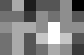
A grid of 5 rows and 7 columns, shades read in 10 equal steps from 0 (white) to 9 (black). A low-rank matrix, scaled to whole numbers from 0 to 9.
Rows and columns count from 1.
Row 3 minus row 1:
-2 0 -5 -2 -6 0 -5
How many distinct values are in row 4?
5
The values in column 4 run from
2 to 6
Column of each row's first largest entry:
7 3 1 3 7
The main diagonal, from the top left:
6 5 3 2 3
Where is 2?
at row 4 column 4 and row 4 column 6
